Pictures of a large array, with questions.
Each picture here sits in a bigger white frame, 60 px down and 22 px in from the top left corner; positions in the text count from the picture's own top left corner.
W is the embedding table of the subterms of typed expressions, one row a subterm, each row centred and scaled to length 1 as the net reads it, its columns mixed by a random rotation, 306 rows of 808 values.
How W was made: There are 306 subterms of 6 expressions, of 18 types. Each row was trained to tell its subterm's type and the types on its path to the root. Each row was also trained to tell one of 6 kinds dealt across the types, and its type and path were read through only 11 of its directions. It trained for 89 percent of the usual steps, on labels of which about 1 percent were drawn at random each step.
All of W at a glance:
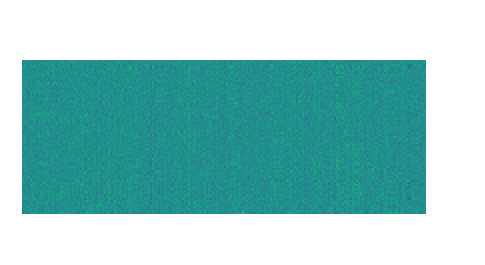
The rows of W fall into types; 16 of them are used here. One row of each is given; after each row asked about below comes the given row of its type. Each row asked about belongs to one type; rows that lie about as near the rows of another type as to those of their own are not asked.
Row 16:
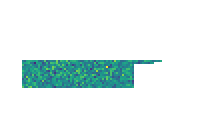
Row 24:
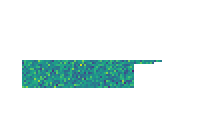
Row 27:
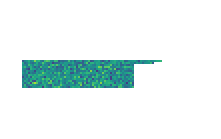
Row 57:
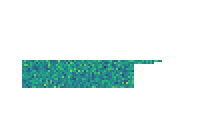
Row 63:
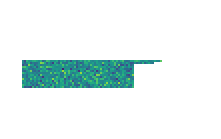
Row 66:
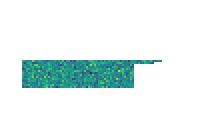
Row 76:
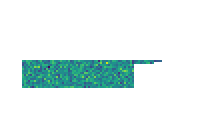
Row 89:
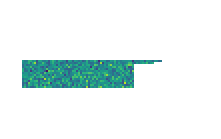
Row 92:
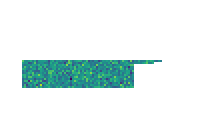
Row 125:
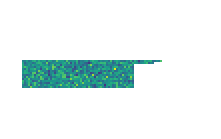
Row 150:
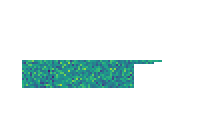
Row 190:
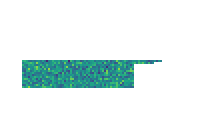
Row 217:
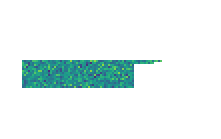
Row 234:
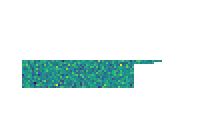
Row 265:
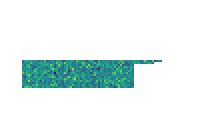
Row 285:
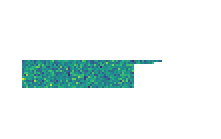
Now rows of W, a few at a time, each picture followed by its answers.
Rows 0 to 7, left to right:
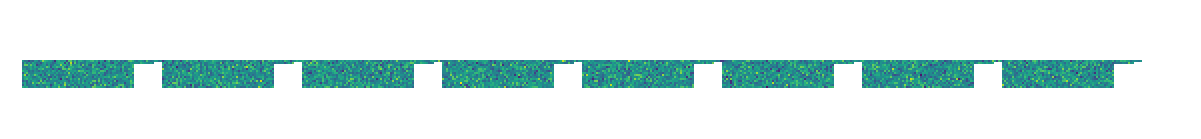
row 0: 217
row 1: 16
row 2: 27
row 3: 66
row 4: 265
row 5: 89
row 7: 76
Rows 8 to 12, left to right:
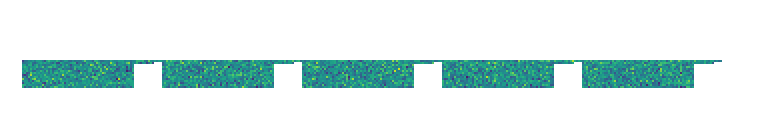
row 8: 63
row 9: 150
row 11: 92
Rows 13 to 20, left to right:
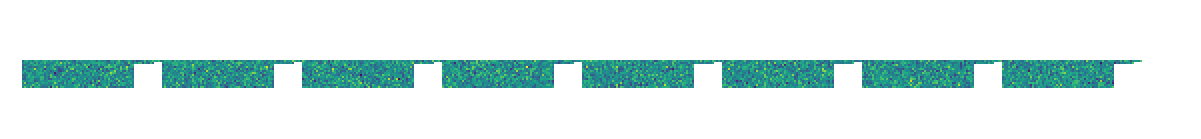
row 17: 234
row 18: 234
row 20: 16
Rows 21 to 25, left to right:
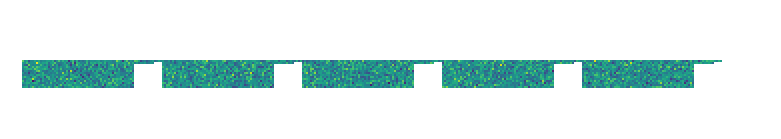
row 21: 125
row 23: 285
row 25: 27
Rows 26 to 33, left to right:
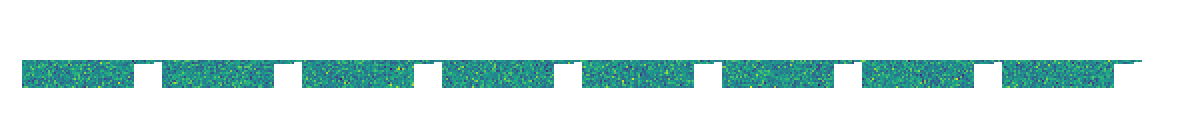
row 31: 63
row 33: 16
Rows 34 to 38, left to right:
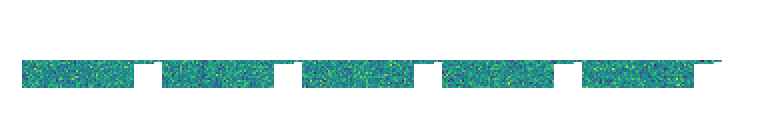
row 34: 125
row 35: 89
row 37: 285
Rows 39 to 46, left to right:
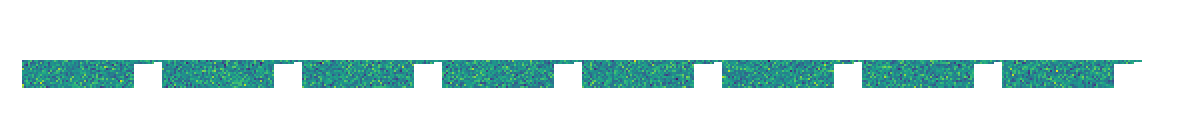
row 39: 16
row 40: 234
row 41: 150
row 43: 150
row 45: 217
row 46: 16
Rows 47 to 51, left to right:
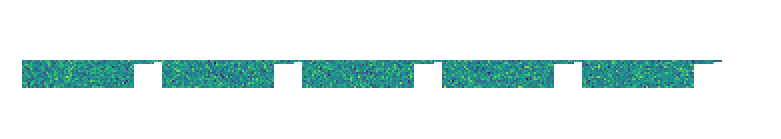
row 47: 150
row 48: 125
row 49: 66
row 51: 76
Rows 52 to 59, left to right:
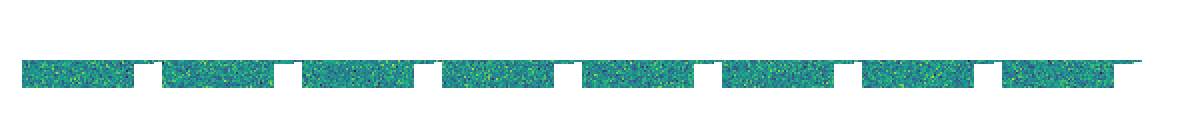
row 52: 265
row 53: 76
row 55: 92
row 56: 89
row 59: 285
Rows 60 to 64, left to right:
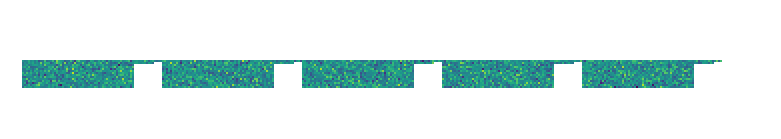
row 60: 190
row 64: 63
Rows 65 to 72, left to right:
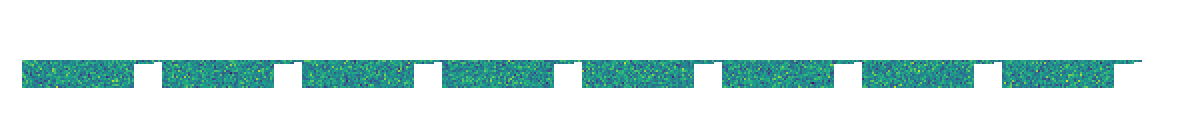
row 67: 57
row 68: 27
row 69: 76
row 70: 24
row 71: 57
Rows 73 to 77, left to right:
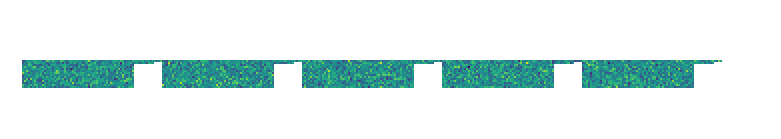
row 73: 89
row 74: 16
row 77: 27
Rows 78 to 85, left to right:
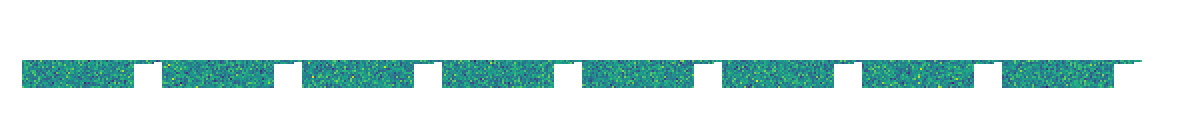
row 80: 76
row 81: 89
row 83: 76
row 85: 89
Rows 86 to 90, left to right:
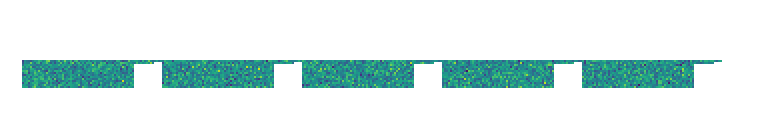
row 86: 125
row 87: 16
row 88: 89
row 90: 234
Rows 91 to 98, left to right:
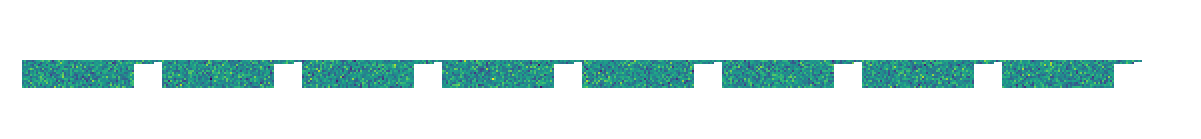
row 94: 190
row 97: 234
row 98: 92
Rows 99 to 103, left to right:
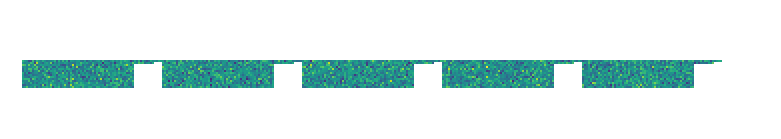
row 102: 265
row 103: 16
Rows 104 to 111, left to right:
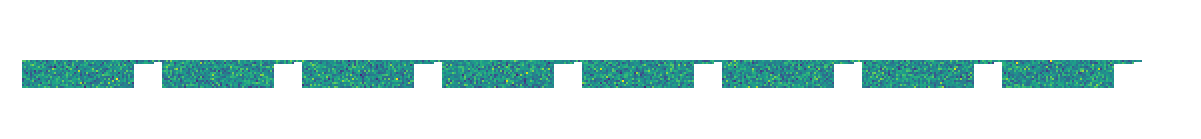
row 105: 63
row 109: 27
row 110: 27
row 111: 190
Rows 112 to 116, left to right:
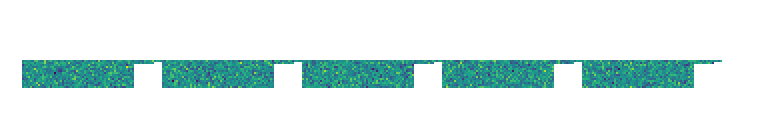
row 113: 125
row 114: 265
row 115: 285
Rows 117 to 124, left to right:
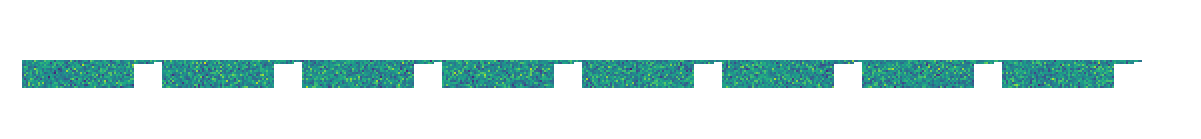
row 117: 217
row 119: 265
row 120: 63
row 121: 89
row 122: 265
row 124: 190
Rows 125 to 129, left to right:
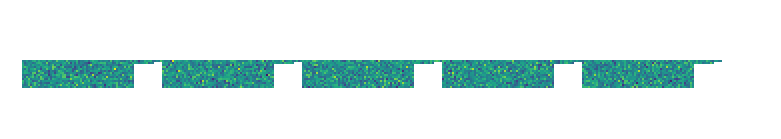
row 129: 16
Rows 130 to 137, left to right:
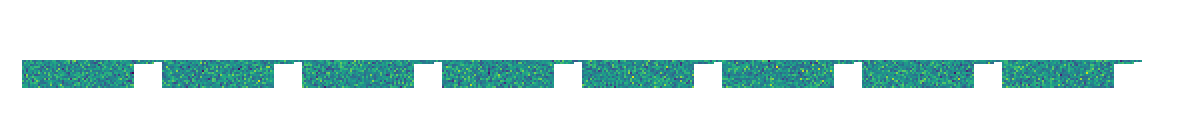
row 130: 24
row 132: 285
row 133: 125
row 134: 234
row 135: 190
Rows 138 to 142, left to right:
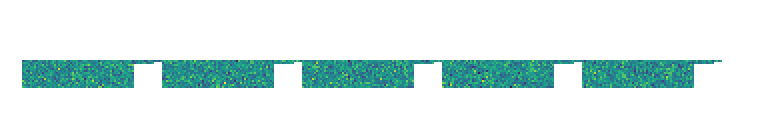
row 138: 285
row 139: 24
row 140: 285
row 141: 150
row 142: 285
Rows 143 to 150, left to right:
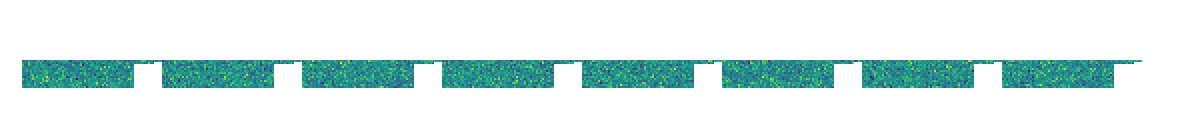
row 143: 66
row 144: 89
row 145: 150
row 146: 265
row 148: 16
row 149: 265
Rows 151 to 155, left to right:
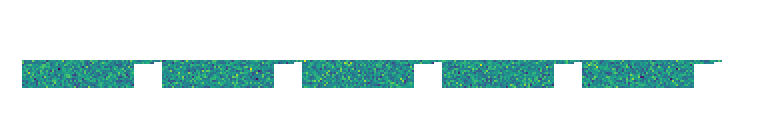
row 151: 217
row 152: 63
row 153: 265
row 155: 27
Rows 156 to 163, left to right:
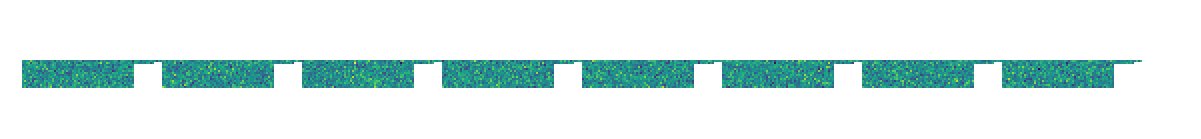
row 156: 234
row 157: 57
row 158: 234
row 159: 24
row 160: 27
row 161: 57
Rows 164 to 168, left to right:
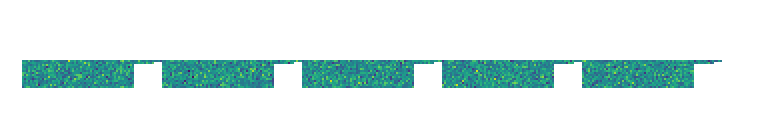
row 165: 150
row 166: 27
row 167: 76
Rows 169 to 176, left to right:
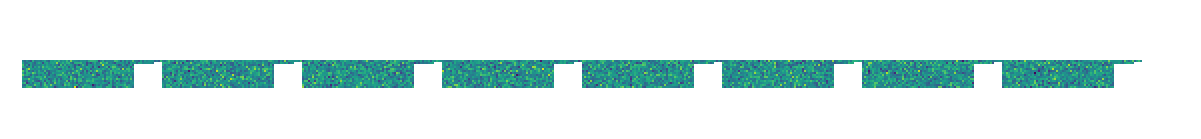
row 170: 16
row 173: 92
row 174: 150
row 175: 125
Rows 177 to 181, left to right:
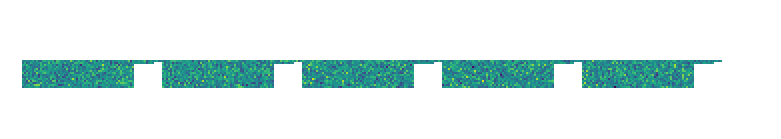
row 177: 190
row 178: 150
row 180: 89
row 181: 76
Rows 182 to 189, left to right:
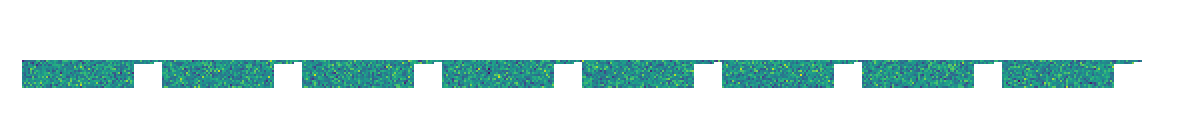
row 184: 265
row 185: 24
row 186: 234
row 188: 89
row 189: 190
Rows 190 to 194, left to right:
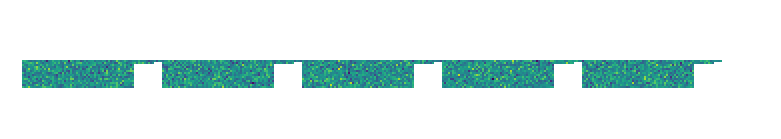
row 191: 24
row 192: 66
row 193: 92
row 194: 89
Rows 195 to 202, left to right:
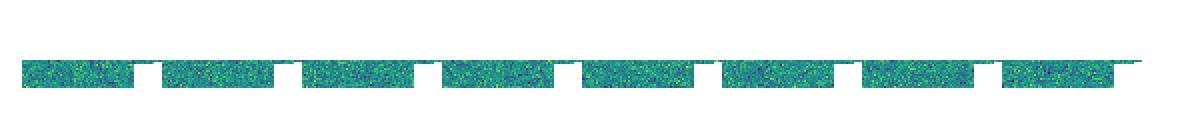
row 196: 92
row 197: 285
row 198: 16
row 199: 57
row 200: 217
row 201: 57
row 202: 125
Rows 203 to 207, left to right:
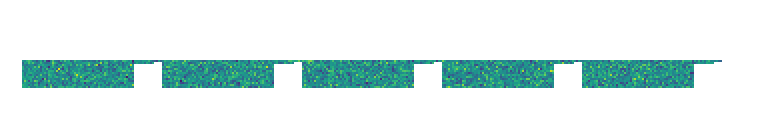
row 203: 76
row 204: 27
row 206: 190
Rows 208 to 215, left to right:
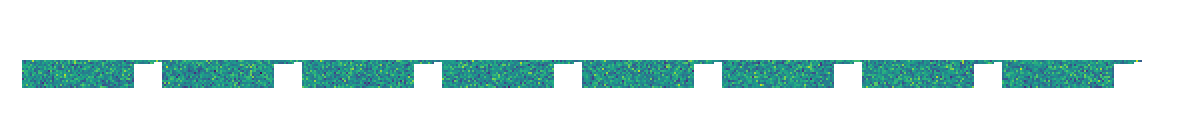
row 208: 150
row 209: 285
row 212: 265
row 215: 57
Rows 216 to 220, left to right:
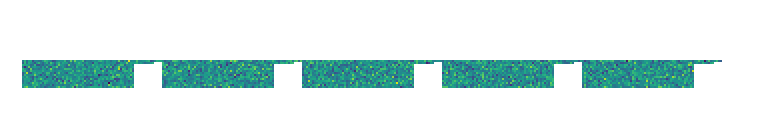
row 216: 16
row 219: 285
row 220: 89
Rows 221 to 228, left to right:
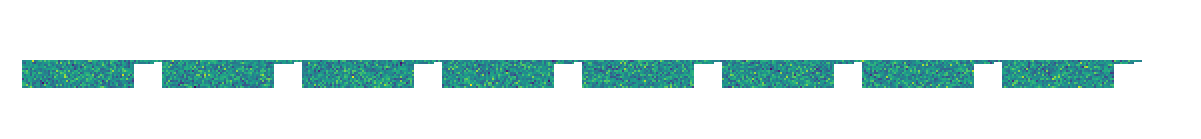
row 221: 150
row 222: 63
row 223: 234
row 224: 66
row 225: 76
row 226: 63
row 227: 76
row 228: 125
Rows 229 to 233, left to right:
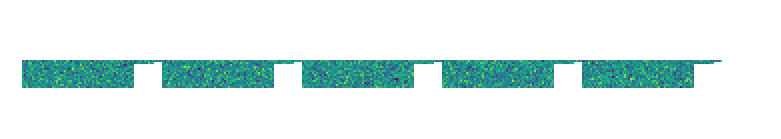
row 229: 24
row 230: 217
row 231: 234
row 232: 285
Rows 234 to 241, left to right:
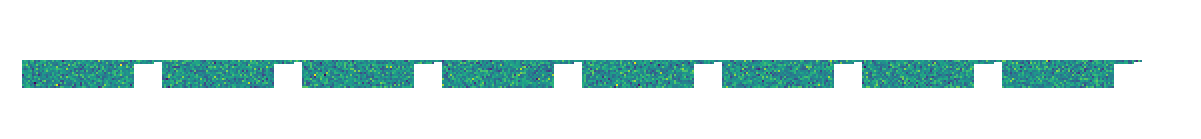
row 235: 57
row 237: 63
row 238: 234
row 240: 16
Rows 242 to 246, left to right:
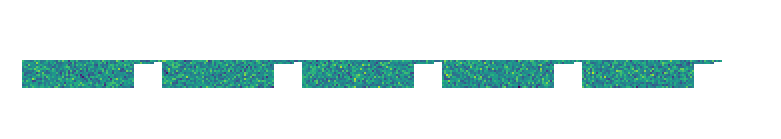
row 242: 125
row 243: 76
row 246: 76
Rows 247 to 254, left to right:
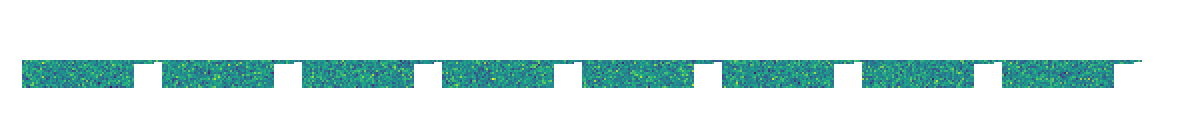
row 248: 265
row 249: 76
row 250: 190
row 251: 76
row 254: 24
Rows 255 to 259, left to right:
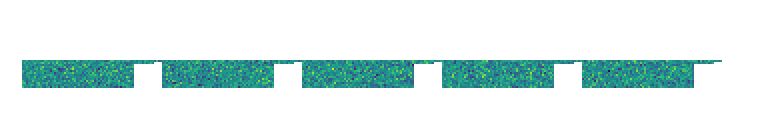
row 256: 190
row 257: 265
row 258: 285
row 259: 16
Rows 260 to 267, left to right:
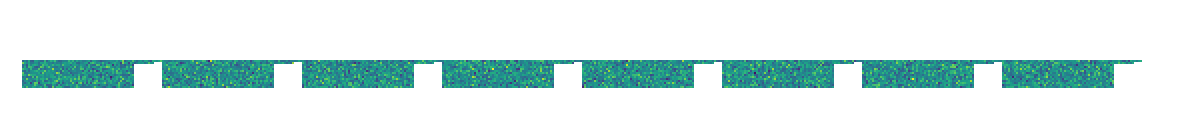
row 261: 190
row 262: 66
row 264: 89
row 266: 190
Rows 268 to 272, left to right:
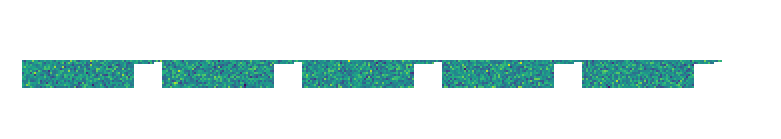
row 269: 125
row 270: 265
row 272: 265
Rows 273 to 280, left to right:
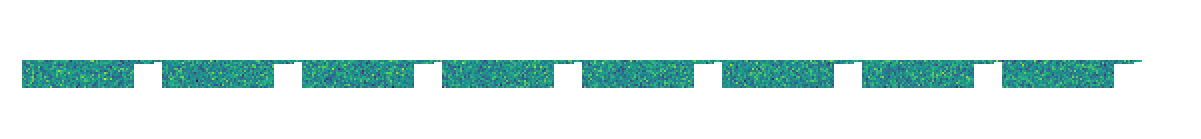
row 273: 76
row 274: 89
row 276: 89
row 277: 89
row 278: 92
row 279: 63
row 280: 24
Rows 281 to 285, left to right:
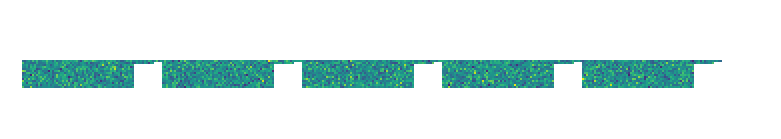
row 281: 285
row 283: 190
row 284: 150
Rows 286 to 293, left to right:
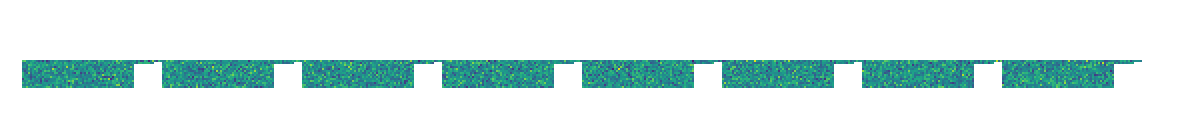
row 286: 265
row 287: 150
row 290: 285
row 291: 285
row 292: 150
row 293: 24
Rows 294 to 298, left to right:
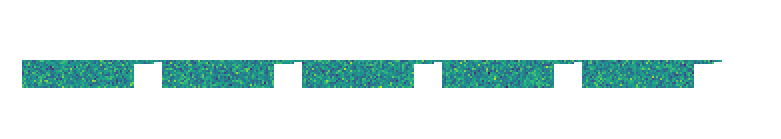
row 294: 285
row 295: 66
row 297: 265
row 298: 24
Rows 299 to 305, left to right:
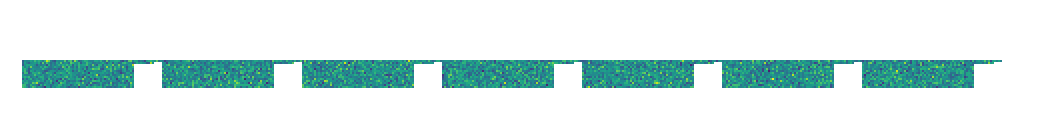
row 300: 217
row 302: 66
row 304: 190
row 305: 24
